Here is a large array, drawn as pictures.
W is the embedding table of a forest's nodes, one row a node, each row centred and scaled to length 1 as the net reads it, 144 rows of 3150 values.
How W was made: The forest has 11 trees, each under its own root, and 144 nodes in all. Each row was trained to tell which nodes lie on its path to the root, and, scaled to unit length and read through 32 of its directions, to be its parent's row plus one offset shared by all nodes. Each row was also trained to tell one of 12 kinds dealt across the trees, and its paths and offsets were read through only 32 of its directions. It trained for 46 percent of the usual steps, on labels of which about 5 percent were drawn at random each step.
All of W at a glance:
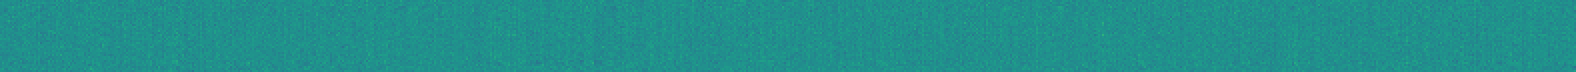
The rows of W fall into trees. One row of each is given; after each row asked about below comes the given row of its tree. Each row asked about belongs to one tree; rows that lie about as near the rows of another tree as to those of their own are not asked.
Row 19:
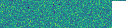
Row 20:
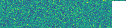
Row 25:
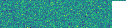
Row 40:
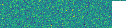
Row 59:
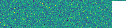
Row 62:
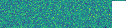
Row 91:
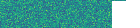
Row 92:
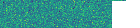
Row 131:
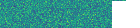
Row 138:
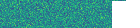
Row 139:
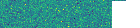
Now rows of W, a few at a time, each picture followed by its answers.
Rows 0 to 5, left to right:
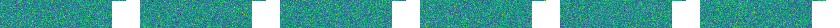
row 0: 91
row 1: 139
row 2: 19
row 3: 91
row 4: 92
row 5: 131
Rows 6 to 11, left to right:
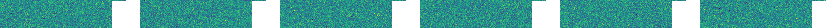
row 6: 92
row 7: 25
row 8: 40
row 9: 91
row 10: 139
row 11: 40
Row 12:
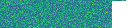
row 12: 91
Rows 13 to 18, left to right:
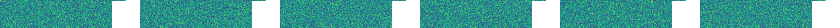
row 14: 25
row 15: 25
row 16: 138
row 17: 25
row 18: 62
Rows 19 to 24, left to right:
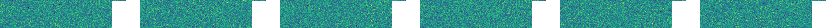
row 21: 19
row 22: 19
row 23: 25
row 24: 138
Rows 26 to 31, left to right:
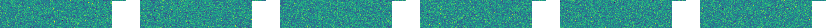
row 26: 25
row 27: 139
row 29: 62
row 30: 59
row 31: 59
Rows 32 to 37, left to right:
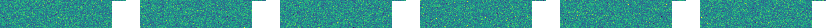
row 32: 25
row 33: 139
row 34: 91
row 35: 40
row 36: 62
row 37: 131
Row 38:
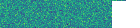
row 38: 92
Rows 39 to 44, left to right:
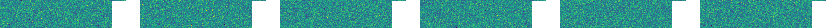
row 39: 25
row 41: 62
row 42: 25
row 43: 91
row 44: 20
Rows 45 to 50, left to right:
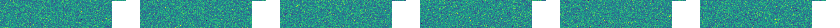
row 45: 40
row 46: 25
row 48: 92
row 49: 40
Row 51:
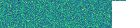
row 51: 40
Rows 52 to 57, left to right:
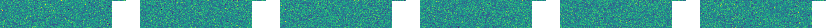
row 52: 59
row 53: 20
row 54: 131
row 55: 20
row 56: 19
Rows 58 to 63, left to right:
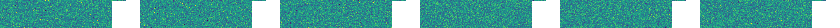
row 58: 20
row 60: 19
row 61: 138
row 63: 139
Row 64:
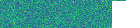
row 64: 20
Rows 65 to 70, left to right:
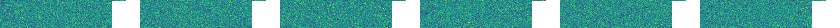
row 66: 139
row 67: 25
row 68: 40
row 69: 59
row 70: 62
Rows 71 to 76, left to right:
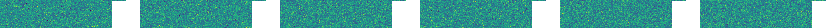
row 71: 40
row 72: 62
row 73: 19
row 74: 20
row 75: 40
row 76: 131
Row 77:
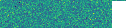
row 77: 20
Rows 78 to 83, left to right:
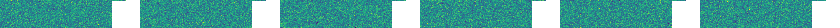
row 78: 92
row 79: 20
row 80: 62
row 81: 131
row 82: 19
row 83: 59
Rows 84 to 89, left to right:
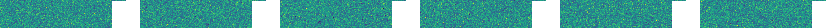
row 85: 20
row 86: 139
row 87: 25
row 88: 139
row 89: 20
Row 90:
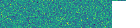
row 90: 139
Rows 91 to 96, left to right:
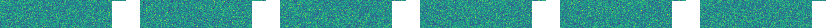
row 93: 91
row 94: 59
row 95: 59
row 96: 91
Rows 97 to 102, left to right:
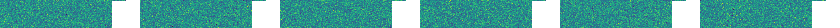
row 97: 40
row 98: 25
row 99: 139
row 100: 20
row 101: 25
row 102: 139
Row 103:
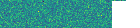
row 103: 131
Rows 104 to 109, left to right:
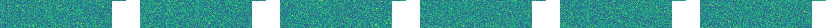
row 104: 40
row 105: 138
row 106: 131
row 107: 59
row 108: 59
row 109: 59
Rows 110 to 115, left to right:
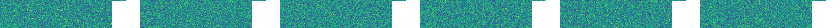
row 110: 40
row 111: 139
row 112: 131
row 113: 20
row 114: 59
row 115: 20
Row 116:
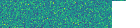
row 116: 25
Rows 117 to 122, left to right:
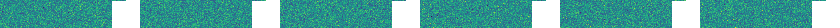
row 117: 19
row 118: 91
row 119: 131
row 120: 40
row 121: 59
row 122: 59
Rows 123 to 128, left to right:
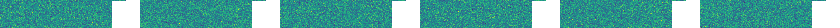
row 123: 62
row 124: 62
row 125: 62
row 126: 62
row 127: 19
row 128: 91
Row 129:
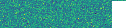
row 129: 40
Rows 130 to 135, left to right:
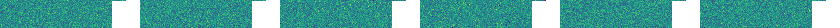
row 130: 62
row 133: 139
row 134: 138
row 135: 19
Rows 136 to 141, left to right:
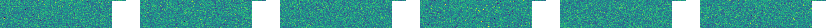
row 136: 92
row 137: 139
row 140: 62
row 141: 92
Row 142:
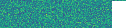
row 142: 40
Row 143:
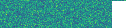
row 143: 138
